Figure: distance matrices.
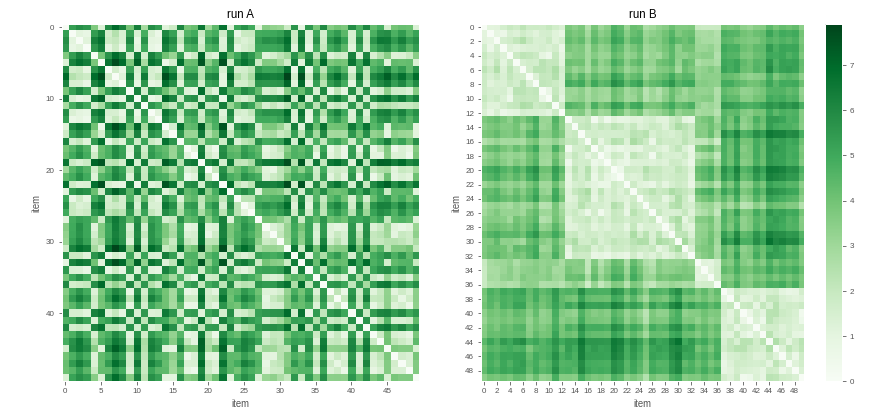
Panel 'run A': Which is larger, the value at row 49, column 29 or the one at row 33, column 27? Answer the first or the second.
the first
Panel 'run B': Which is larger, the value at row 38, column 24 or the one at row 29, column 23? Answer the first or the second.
the first
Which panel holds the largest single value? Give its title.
run A
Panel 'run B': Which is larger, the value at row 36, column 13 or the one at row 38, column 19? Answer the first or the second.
the second
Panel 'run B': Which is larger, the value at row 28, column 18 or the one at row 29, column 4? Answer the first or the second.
the second
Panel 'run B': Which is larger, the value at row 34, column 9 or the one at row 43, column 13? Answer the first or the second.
the second
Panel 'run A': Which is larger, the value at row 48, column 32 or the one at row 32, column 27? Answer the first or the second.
the second
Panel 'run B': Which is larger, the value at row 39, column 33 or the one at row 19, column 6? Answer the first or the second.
the first
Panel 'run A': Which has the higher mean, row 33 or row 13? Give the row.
33
